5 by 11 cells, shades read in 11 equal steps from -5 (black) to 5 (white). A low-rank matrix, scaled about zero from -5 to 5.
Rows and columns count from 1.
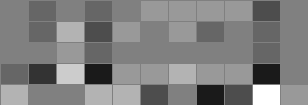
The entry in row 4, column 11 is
0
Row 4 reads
-1 -3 3 -4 1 1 2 1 1 -4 0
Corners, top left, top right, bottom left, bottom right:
0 0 2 1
